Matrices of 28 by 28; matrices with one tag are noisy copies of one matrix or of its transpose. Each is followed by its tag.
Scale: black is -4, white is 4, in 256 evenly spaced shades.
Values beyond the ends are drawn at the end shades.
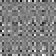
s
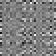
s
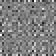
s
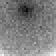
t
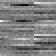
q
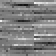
q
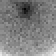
t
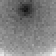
t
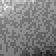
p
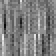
q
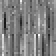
q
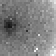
t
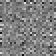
s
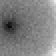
t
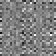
s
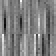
q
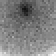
t
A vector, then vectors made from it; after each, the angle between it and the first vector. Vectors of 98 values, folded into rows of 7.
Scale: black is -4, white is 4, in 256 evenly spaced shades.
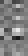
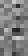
nearly opposite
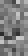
partly opposed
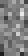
orthogonal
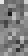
orthogonal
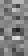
nearly opposite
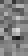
nearly parallel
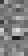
nearly parallel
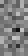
partly opposed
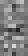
partly opposed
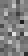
orthogonal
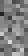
partly aligned
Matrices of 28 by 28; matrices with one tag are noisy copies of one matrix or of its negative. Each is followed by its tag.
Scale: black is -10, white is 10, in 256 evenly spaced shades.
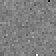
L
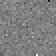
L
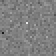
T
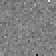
L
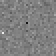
T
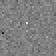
T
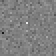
T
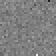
L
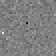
T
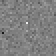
T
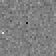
T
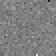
L
